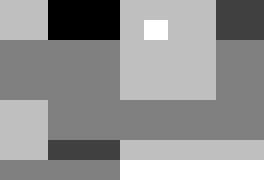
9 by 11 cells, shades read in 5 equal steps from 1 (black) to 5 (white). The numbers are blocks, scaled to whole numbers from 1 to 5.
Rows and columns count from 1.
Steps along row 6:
same down same same same same same same same same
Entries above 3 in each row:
6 6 4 4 4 2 2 8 6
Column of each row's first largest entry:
1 7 6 6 6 1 1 1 6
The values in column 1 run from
3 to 4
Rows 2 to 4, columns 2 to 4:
4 1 1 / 3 3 3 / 3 3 3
